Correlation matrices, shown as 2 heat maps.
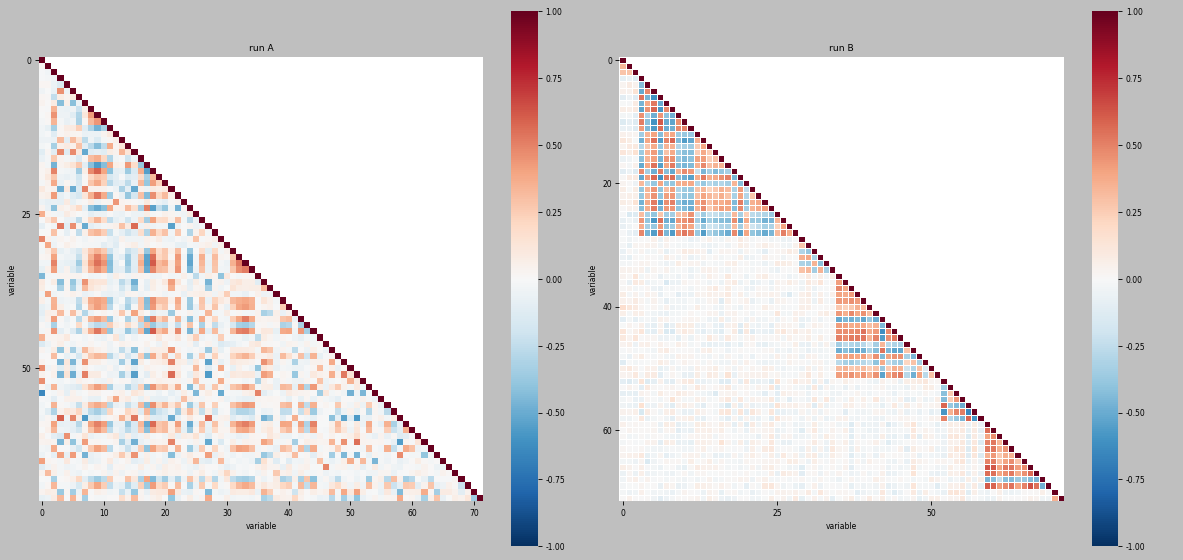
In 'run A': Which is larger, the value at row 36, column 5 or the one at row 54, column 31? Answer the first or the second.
the second
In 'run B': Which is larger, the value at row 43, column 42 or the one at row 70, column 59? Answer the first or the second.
the second
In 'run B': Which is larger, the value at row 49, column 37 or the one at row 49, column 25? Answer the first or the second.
the second
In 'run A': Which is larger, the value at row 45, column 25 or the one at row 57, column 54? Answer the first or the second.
the first
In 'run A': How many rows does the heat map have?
72
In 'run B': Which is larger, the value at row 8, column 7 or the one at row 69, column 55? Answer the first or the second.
the first
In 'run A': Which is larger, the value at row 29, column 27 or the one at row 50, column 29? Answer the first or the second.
the second
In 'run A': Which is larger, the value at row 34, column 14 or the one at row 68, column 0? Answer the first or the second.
the second
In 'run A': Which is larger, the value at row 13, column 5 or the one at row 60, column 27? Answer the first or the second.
the first
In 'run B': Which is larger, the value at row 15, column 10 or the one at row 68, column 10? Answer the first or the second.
the second
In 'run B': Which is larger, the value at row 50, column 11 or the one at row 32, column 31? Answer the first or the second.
the first
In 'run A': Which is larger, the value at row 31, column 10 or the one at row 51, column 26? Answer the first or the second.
the first
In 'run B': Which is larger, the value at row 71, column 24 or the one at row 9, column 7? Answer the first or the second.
the first
